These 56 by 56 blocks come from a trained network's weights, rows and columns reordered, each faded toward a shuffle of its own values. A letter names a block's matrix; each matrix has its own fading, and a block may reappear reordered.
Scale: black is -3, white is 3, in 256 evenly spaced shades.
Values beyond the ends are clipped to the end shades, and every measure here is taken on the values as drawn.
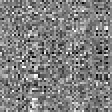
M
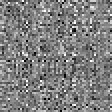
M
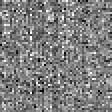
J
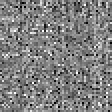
J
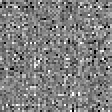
J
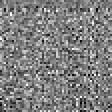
M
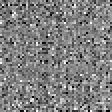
J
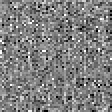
J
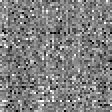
J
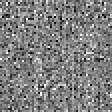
J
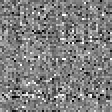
J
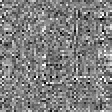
M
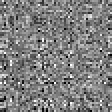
M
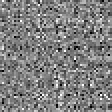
M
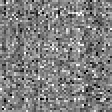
J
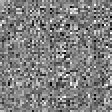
M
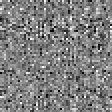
J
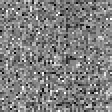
J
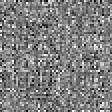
M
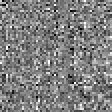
M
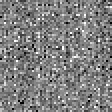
J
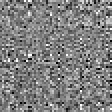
M
